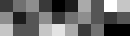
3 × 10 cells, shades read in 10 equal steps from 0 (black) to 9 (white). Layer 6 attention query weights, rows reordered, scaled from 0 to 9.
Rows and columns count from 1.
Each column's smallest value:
2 1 3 2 0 1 2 3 0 0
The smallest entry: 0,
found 3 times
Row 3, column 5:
8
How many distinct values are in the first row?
9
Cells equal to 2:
5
